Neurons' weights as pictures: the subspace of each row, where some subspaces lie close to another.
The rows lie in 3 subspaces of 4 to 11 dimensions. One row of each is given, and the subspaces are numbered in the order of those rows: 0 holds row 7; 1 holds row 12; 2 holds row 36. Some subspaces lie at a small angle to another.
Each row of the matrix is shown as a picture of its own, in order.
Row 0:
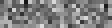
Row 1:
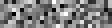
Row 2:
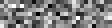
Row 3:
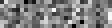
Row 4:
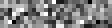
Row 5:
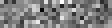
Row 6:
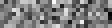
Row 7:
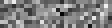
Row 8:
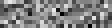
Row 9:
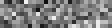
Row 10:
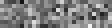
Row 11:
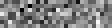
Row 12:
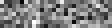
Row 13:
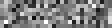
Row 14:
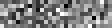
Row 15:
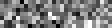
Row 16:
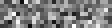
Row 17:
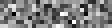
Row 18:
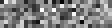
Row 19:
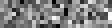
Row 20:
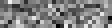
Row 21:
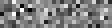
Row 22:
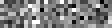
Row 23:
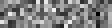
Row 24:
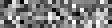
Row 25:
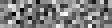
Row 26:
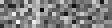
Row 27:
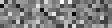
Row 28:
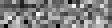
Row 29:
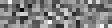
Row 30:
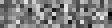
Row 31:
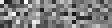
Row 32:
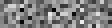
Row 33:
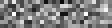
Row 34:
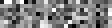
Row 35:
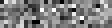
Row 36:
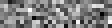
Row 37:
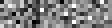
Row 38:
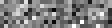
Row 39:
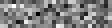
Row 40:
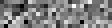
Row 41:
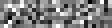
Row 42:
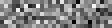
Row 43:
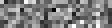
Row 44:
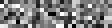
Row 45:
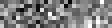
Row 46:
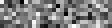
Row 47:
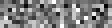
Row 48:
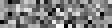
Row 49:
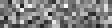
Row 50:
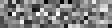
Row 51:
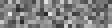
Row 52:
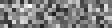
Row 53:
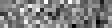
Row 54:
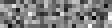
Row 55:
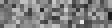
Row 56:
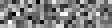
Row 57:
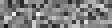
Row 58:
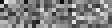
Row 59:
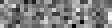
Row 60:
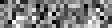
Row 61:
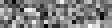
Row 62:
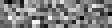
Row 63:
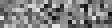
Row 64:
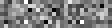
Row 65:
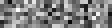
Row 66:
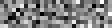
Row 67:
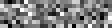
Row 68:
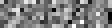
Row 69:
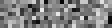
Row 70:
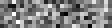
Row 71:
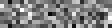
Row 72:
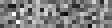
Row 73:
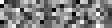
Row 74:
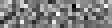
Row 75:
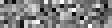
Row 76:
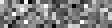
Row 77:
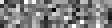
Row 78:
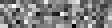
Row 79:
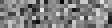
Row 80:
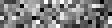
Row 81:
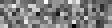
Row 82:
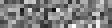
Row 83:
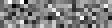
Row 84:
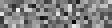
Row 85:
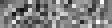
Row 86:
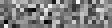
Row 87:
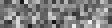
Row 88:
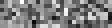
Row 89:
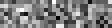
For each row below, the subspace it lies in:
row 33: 0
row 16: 0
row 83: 2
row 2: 2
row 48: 0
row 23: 0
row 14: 0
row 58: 0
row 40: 2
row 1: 1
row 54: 0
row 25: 1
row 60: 2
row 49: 2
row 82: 1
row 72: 1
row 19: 1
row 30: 2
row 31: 0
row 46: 1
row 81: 0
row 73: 0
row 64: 2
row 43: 1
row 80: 2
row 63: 0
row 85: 2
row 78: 0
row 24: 2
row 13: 2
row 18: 1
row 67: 0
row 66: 2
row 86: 2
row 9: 0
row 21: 2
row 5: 1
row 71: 0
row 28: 2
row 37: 1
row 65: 0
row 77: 1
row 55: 1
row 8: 0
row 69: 1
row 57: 2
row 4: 2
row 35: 1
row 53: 0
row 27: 0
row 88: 1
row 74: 2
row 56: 0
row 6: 1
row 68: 1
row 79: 1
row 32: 2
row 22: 1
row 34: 2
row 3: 1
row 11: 0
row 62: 2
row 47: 2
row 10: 1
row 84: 2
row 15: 0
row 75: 1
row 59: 1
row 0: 2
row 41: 2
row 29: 2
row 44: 0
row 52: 2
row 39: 2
